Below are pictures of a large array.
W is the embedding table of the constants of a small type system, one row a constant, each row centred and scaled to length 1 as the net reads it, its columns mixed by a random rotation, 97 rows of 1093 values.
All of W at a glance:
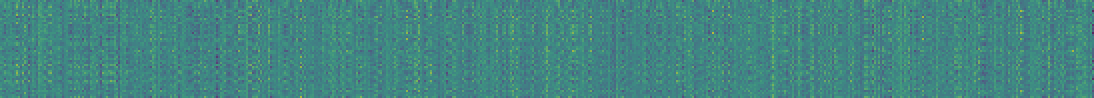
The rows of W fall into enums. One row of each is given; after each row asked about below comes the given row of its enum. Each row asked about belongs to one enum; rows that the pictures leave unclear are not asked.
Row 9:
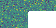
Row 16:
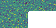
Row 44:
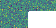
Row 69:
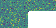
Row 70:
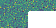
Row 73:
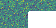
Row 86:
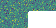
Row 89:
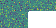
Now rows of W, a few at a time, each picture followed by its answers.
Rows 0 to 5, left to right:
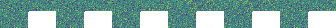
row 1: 44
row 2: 89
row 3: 73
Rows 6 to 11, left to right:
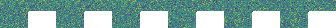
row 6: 73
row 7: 73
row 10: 69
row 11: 69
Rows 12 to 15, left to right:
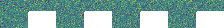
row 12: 9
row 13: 73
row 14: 73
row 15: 73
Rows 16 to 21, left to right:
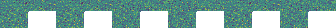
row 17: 16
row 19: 89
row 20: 16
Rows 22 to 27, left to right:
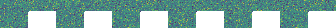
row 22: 70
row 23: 73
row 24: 9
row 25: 69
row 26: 86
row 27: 9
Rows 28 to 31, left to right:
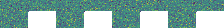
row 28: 44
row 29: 69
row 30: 9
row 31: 16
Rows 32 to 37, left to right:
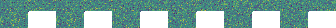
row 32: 69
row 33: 69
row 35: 86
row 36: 73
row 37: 44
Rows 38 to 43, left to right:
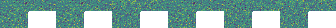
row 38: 16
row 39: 16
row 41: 16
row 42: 44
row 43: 73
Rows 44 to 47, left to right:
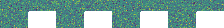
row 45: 73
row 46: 89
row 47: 16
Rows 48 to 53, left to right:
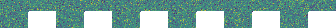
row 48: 89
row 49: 9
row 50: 86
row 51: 86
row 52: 69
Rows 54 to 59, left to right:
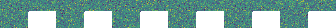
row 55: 86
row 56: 9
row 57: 44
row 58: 44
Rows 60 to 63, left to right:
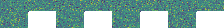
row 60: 69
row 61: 9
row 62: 9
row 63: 89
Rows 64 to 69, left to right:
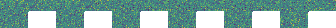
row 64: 73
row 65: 73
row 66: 44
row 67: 44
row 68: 44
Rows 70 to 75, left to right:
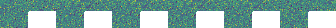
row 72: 73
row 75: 44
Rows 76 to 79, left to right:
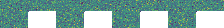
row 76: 44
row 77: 16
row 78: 9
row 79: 69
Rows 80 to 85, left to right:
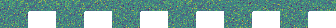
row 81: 73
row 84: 16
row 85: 44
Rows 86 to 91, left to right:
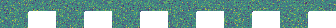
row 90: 69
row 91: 16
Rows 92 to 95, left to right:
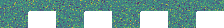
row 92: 70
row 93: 9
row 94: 16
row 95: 44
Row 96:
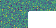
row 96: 44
